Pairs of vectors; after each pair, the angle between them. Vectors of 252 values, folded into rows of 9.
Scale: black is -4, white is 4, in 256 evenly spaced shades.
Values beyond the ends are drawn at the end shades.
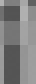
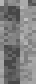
nearly parallel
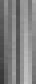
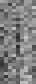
partly aligned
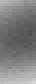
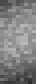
nearly opposite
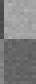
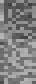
partly opposed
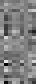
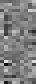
nearly parallel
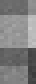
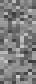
orthogonal
